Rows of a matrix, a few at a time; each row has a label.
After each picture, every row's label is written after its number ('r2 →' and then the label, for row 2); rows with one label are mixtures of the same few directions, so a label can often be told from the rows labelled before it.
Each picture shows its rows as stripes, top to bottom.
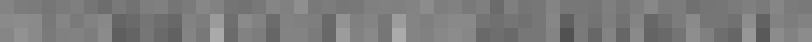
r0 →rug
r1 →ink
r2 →ink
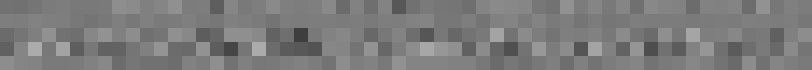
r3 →ink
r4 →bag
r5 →rug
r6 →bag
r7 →ink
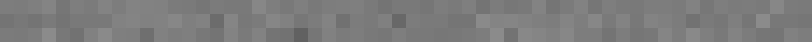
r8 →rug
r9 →ink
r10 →rug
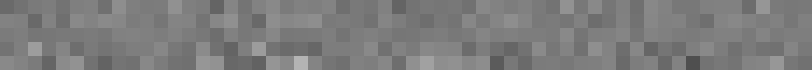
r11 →ink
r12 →bag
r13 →ink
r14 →bag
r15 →rug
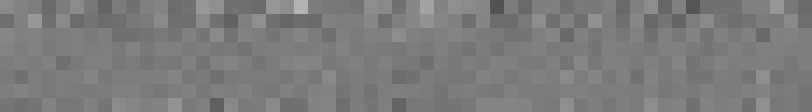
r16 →rug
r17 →bag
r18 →ink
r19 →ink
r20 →bag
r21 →ink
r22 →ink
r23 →ink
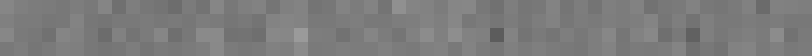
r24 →ink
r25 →rug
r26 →rug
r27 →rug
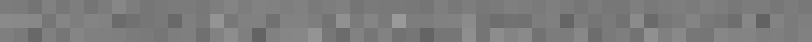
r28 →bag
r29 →ink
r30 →bag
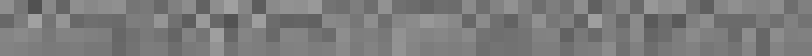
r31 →bag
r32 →bag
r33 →ink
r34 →ink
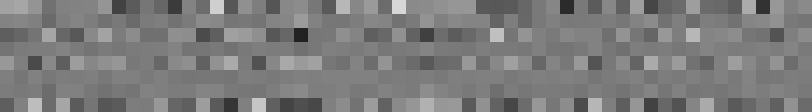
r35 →ink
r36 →rug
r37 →rug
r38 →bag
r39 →bag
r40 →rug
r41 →rug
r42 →bag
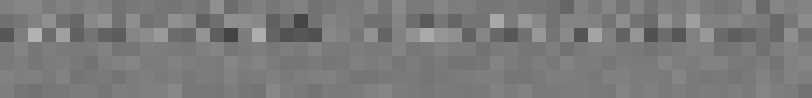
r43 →ink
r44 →rug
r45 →bag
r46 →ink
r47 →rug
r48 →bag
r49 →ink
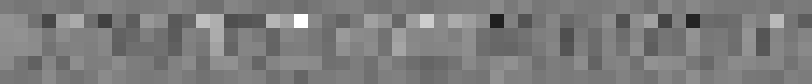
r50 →rug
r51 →rug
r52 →ink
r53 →ink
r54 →bag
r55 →rug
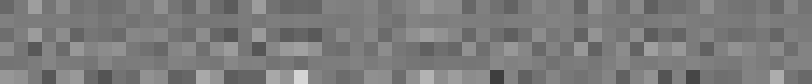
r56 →bag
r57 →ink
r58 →bag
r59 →bag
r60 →rug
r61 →rug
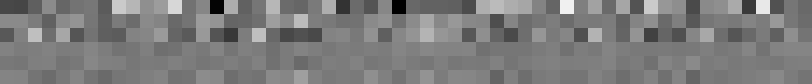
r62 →ink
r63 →rug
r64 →bag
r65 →ink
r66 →rug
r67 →rug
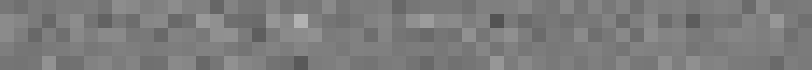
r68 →ink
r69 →rug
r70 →bag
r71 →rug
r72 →rug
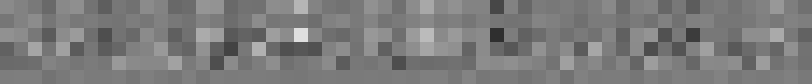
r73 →rug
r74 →bag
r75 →rug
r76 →bag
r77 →ink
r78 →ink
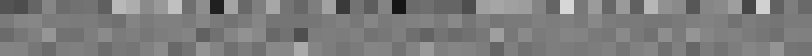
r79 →ink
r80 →bag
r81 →rug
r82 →rug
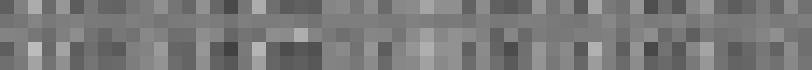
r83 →bag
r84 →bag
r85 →rug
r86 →bag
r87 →bag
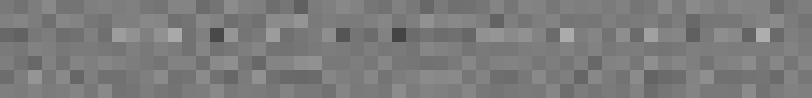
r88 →rug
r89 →rug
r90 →ink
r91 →bag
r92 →bag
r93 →bag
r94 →ink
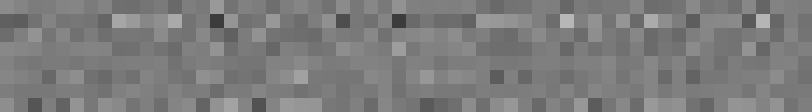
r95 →ink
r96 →ink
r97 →bag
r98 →ink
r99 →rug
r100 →rug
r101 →ink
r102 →bag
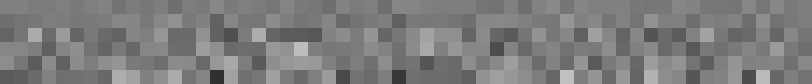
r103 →ink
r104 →ink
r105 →bag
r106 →rug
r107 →bag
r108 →ink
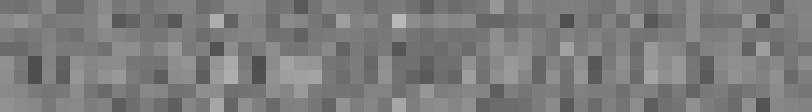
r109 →rug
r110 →ink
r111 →rug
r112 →ink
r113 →bag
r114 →bag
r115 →rug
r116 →ink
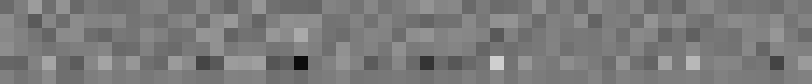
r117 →bag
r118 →bag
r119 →rug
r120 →ink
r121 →rug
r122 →rug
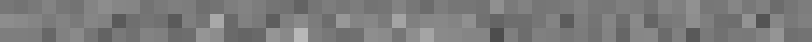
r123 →rug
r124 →ink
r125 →rug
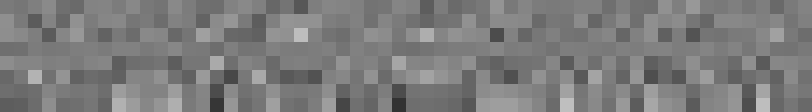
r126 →rug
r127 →bag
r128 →rug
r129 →ink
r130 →ink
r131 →bag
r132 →ink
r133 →ink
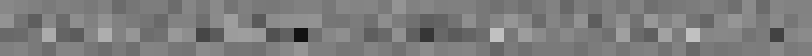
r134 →ink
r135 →bag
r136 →rug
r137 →rug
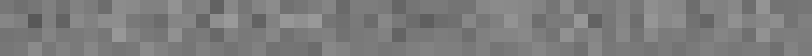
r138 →ink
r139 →bag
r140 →ink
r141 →bag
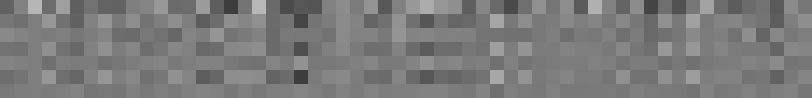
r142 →bag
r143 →rug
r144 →ink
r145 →rug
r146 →rug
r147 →rug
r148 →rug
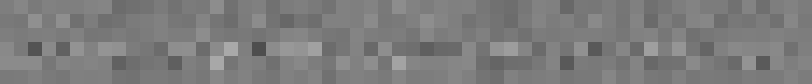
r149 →ink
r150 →bag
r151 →rug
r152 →bag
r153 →ink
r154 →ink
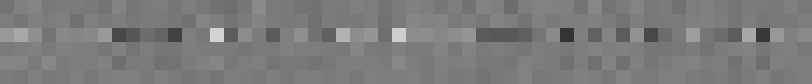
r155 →bag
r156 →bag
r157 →ink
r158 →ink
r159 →ink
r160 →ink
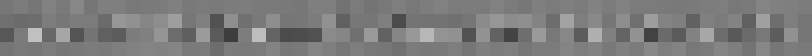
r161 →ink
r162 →ink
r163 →bag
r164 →ink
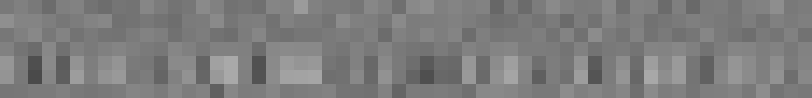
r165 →rug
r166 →ink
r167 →bag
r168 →bag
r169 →bag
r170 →bag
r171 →ink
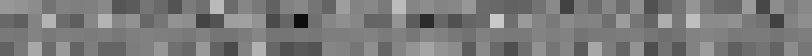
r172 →ink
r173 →rug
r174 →bag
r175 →bag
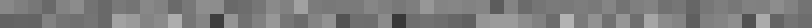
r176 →rug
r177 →ink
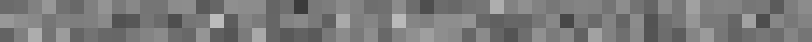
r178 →rug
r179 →ink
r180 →bag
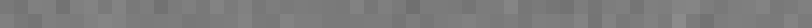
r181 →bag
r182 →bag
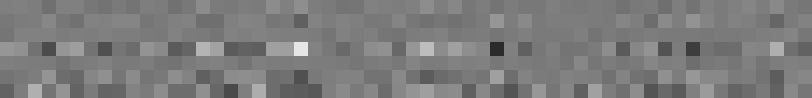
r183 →rug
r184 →rug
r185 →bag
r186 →rug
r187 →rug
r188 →rug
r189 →bag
